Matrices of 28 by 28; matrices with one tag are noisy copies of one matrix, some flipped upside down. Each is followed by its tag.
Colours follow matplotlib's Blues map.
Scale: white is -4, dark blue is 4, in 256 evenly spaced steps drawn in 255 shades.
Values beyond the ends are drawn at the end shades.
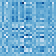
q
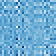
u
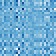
u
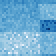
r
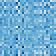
u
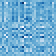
q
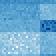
r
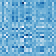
q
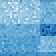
r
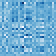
q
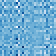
u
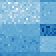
r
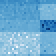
r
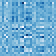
q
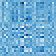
q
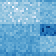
r
